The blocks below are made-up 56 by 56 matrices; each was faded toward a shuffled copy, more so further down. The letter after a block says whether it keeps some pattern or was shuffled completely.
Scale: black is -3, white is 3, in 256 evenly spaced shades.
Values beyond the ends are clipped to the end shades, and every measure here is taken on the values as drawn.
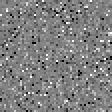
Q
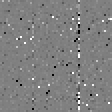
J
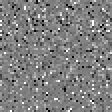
J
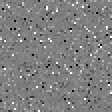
Q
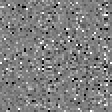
J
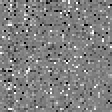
J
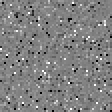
Q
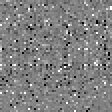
J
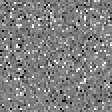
J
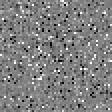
Q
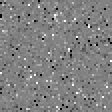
Q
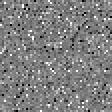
Q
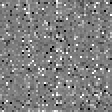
J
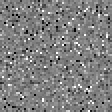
Q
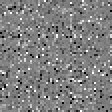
J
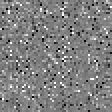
J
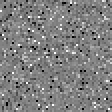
Q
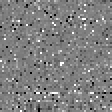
J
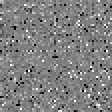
J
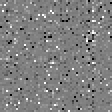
J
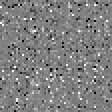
J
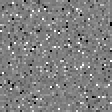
Q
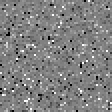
Q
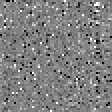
J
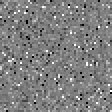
Q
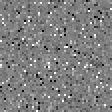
Q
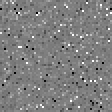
Q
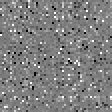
J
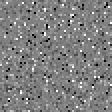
Q
